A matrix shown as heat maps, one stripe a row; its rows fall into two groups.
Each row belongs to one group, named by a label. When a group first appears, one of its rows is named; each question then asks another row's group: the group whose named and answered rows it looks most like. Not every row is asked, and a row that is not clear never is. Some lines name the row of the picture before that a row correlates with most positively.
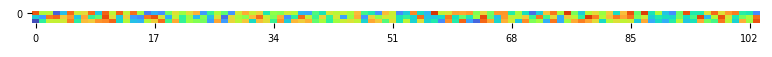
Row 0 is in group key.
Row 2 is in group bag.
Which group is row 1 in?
bag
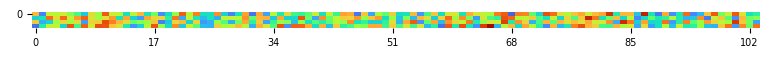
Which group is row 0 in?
key
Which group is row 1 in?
bag
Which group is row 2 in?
key
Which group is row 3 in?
bag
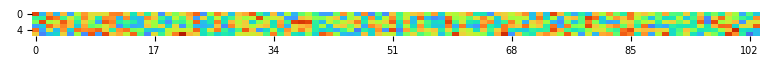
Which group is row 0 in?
key
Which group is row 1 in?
bag
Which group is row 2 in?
bag
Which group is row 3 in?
bag
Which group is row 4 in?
key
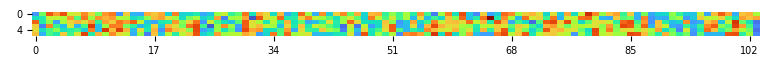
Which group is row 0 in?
bag
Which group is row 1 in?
bag
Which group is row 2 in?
key
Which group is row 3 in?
key
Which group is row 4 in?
key
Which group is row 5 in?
key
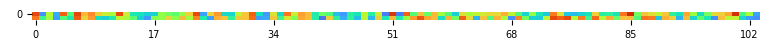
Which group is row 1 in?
key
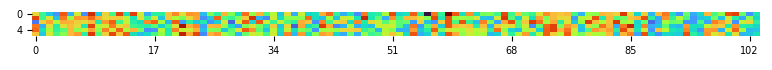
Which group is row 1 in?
key
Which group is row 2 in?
bag
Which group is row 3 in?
key
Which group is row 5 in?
key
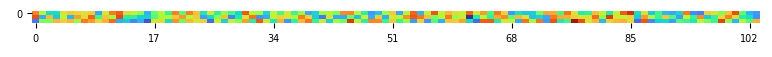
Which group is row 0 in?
key
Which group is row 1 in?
key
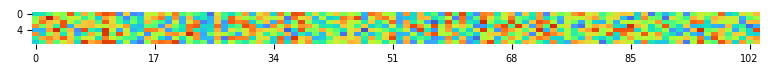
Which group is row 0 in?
bag
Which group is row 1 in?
bag
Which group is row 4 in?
bag
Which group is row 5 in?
key
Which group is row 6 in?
bag
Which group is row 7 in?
bag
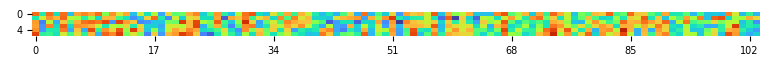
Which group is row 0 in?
key
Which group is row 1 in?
bag
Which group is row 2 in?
key
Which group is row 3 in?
key
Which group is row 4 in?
key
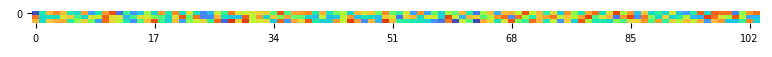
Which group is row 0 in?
bag
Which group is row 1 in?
key
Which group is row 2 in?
bag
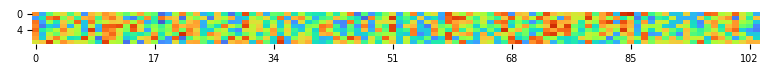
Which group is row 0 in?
key
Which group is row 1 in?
bag
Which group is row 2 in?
key
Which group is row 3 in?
key
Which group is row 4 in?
key
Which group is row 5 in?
key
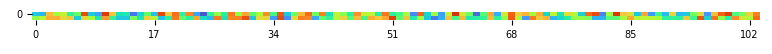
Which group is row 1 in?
bag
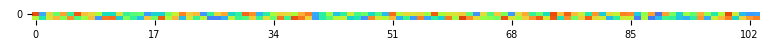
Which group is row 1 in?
bag
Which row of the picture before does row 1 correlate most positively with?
0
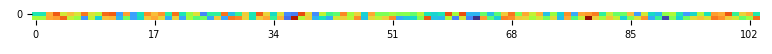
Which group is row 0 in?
bag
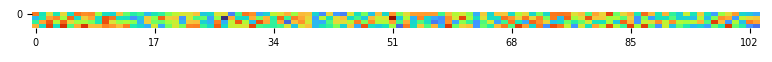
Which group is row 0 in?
key
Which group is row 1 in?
bag
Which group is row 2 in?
bag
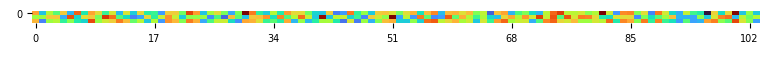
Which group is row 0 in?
key
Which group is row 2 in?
key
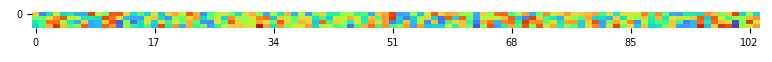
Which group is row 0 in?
key
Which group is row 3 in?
bag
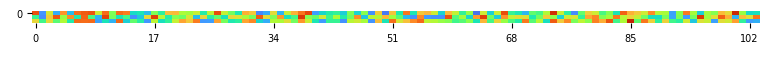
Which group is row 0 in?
key
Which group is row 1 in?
bag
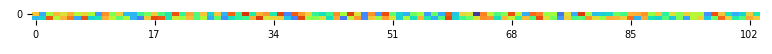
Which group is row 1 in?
bag
